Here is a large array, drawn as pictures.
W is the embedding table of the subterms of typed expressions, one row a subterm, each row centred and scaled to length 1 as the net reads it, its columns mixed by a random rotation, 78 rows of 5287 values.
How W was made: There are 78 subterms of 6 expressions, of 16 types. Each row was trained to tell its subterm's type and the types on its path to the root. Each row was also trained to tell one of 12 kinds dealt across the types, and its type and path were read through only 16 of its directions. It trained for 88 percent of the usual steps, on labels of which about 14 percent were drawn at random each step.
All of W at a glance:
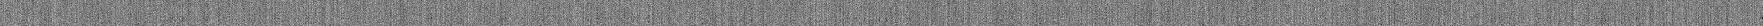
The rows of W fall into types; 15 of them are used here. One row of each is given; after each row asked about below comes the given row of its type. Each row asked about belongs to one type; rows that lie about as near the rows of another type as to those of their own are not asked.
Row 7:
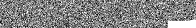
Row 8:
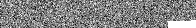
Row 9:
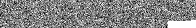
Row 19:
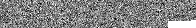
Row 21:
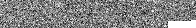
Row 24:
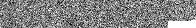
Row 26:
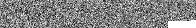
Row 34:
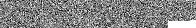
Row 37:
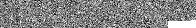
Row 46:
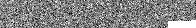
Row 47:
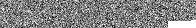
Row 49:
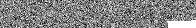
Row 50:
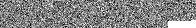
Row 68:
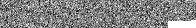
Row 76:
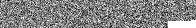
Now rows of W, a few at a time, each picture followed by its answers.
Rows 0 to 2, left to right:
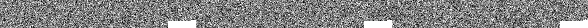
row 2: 9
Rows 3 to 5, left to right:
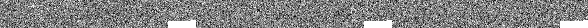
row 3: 68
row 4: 19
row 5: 8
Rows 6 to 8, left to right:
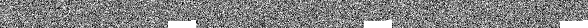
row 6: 21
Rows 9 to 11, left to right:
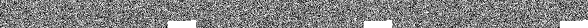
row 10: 24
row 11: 9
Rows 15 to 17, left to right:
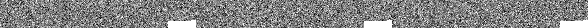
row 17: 37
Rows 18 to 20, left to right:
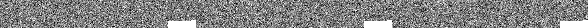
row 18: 37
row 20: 68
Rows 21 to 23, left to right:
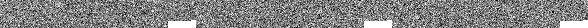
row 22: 47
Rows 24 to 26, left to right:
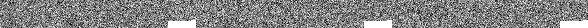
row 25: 8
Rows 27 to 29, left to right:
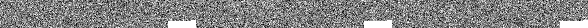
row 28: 68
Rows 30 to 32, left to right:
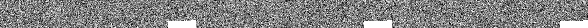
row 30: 8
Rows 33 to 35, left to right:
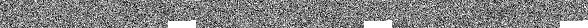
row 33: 68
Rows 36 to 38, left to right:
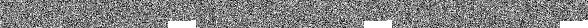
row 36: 24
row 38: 37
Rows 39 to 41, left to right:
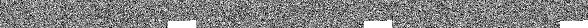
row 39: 9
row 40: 46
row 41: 19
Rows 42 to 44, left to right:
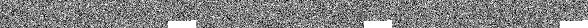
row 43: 24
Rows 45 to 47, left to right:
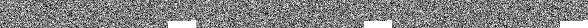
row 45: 49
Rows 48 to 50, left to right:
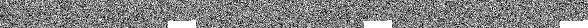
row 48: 9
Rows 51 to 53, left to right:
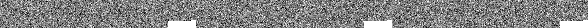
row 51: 21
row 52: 49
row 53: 34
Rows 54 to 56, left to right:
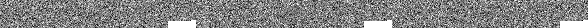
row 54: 46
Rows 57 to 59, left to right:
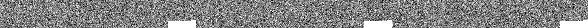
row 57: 24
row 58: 37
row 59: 9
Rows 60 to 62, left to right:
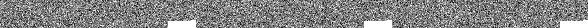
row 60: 24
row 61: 68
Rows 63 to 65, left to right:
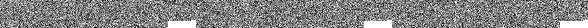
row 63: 46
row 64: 24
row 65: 47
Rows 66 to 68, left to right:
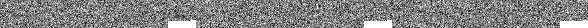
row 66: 19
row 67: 46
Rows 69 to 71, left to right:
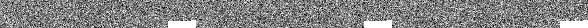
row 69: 47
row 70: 9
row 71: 49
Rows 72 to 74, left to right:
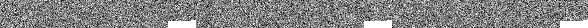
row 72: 46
